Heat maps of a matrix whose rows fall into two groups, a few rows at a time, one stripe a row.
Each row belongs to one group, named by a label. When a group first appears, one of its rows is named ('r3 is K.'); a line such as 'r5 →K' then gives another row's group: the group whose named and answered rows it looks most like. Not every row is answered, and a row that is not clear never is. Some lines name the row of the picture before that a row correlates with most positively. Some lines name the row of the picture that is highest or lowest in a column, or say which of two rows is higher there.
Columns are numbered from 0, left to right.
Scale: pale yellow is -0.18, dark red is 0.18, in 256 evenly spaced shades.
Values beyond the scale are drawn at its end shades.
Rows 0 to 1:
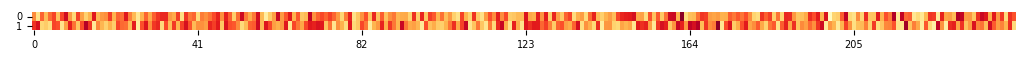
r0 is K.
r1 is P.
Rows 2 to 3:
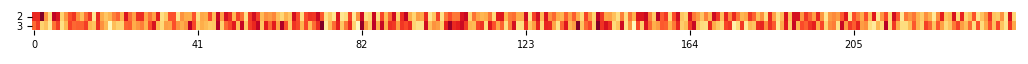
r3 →P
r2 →P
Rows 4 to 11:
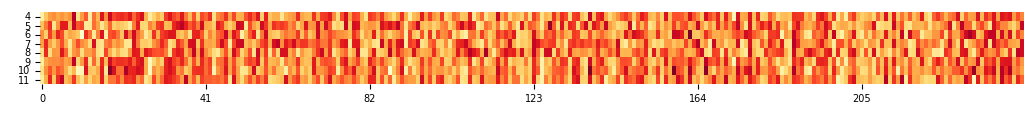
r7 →P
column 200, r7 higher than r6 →Yes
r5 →P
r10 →K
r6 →K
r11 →K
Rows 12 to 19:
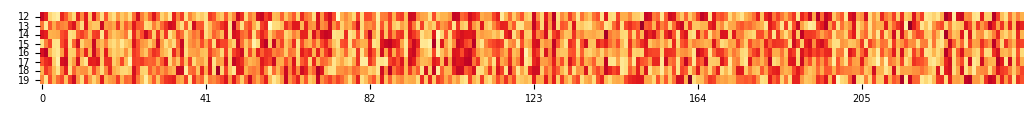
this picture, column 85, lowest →17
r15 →P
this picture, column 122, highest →18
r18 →P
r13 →K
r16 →P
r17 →P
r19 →K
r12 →P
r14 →P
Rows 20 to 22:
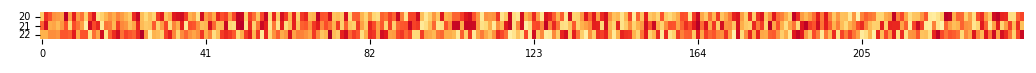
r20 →P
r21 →P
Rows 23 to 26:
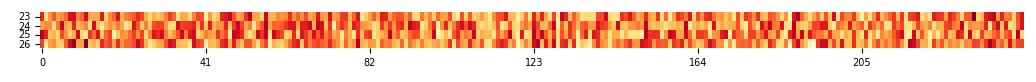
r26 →K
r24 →P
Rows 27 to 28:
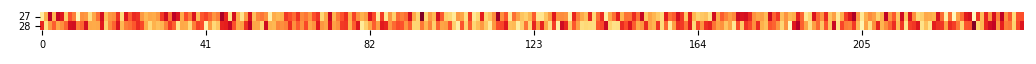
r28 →K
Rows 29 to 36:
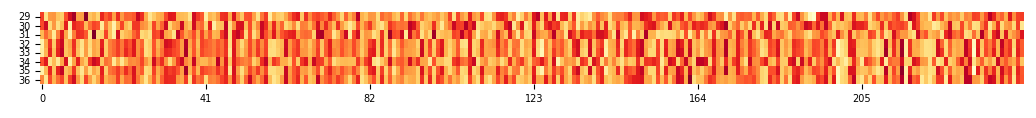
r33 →K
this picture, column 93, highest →30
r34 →P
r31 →P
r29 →K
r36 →K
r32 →K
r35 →K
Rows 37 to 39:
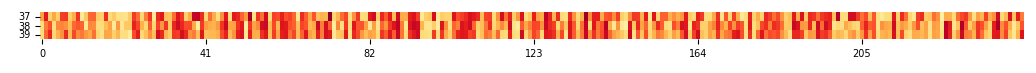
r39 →P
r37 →P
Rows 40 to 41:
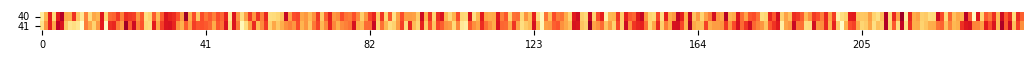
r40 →K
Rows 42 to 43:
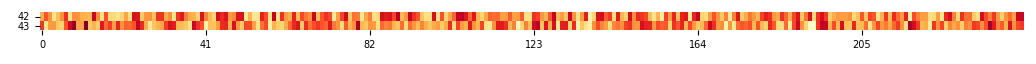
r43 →K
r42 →P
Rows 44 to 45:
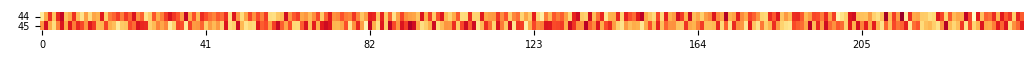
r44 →K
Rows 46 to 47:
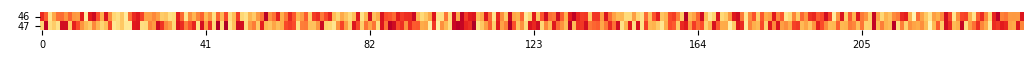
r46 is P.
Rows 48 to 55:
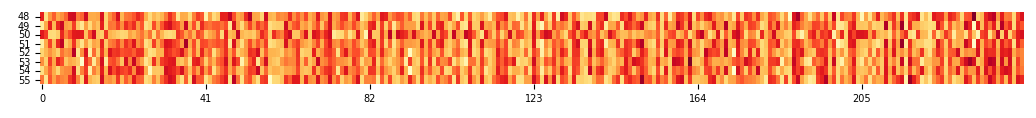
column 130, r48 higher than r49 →Yes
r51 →K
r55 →K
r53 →K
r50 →P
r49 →K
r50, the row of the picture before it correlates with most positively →46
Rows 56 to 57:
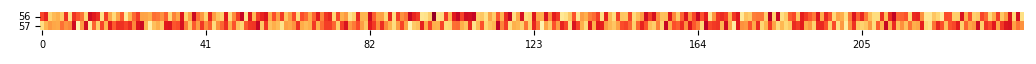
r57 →K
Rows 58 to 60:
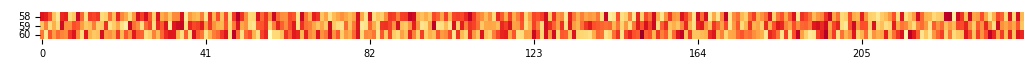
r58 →P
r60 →K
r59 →P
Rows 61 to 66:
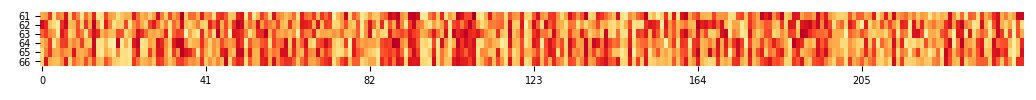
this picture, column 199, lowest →61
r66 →P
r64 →P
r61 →P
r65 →P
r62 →P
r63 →P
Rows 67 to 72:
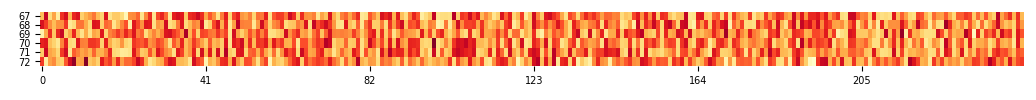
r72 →K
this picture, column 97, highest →69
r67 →P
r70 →P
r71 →P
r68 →P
